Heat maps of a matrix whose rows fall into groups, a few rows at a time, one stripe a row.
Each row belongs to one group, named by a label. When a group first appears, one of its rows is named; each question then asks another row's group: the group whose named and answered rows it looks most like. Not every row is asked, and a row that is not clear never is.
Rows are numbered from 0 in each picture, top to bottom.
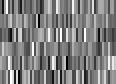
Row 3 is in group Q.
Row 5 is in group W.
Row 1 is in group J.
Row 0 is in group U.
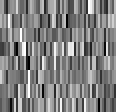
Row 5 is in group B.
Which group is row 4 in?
Q
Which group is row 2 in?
J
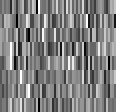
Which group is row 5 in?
J
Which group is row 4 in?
U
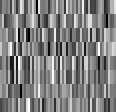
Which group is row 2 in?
Q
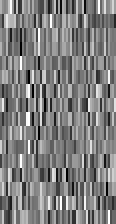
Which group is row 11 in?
J
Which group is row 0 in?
W
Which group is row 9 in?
J
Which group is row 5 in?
Q
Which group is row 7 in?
B
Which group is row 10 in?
B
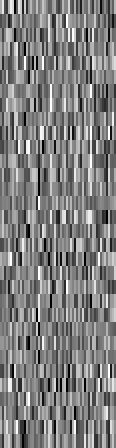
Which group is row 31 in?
U
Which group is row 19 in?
B
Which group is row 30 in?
U
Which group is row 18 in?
W
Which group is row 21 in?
B
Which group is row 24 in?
Q
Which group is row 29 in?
B
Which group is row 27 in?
W
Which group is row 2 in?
U
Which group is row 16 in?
Q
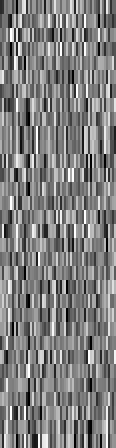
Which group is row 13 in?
Q
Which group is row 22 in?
W
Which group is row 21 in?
Q
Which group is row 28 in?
Q
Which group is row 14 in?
W
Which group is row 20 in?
W
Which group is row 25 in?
B
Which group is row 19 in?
U
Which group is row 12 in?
U
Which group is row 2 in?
W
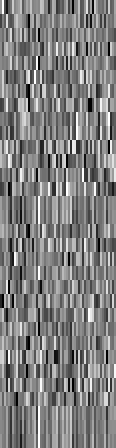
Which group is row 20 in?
U
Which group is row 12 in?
J
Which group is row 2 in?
J
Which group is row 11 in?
W
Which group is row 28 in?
B
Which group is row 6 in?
Q
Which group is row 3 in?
U
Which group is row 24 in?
Q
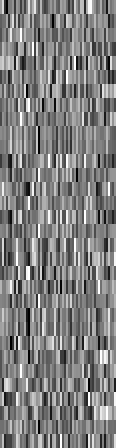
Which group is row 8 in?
J
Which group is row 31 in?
B
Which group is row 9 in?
J
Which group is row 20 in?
W
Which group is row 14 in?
B
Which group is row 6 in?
B
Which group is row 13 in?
Q
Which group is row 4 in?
U
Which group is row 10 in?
J
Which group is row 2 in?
J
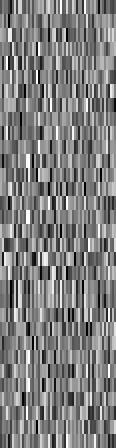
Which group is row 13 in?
W
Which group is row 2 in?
W
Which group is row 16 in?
W
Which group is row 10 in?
B
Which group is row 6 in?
U
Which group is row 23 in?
B
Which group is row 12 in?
B
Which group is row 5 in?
J
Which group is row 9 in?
U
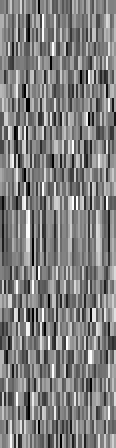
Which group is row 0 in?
J
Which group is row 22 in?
Q
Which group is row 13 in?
Q
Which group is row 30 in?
J
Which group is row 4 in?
B
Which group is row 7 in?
Q
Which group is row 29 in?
Q
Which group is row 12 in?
U
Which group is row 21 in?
W
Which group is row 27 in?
B
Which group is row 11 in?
W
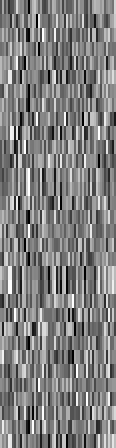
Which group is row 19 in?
W
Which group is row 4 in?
U
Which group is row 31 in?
W
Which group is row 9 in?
W
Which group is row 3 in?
J
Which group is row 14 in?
W
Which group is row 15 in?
Q
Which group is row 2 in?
Q
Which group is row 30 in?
Q
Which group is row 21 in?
U
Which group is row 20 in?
W
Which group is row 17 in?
U
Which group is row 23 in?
B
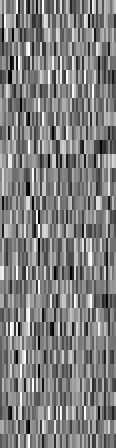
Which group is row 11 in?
W
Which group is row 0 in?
Q
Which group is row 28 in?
J
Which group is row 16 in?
B
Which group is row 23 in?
W
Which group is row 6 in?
U
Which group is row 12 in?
Q
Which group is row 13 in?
Q
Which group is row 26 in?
J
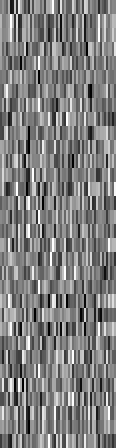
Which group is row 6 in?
B
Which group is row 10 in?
Q
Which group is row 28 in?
U
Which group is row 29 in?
Q
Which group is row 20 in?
B
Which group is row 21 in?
W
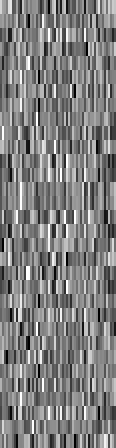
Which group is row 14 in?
J
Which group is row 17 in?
U
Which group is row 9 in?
Q
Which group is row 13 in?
J
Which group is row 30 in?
Q
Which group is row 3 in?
B
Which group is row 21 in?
J
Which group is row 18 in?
W
